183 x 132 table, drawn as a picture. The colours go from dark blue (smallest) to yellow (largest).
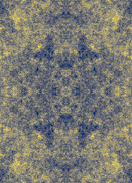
The histogram is bell-shaped. There are no regular stripes. The texture is blotchy. Its left and right halves mirror each other, and so do its top and bottom. There is no seam.
